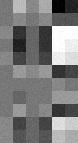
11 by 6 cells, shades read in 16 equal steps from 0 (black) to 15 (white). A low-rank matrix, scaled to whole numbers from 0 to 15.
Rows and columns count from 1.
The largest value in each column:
8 11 8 10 15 15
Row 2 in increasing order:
5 5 7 7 8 8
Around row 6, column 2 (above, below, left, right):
4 7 7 8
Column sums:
81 68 74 68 96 95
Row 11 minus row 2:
1 -3 -1 -3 6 5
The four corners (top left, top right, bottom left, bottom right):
7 2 8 10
